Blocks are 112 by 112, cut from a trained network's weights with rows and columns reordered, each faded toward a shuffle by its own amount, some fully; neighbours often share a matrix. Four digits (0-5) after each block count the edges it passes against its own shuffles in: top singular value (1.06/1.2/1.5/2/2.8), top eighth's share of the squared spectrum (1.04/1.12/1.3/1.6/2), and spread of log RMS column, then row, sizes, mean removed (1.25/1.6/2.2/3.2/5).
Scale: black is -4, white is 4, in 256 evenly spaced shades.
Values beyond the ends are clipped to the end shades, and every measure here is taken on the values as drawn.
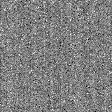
2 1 0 0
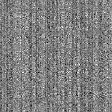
4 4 2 3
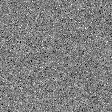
1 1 0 0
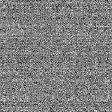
3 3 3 2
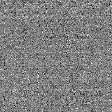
2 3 3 0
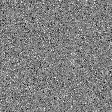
0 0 0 0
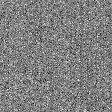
2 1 0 0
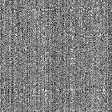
4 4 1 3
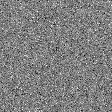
0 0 0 0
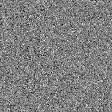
2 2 1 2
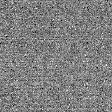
3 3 2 1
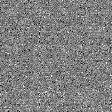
2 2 1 0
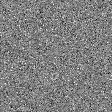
0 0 0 0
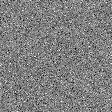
1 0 0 0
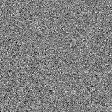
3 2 0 1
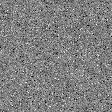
0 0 0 0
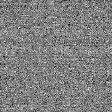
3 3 2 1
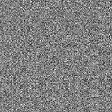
4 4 2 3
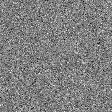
0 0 0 0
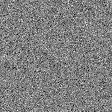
1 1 0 0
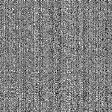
4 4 2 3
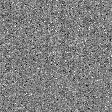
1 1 0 0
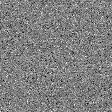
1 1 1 0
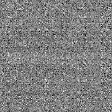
3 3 3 1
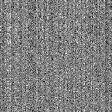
4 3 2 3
